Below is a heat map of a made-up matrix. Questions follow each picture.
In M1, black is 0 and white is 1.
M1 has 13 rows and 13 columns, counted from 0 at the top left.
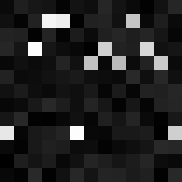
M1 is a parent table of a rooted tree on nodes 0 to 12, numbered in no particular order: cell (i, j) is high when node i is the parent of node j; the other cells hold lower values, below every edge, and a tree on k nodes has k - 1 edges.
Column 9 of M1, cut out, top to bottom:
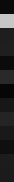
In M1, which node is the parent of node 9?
1
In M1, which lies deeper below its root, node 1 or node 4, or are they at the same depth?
node 4
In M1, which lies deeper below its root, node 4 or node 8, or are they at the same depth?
node 8
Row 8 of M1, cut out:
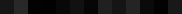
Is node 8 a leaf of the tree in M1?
yes
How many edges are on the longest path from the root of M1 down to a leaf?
2
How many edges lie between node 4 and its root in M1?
1
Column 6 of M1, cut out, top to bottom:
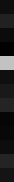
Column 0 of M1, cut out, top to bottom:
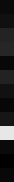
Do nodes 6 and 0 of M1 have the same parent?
no
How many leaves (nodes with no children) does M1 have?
9
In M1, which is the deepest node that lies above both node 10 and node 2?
3
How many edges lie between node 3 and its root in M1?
1
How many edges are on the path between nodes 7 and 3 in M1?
1
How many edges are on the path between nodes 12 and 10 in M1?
4
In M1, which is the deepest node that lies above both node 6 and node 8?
4
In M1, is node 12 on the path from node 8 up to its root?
no
